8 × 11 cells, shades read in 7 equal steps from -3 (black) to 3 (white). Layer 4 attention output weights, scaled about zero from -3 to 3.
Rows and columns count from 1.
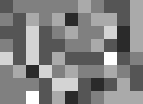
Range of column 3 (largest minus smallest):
5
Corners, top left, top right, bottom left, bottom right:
-1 1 0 1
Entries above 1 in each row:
0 0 2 1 3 1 2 1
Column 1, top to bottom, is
-1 0 -1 0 2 0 0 0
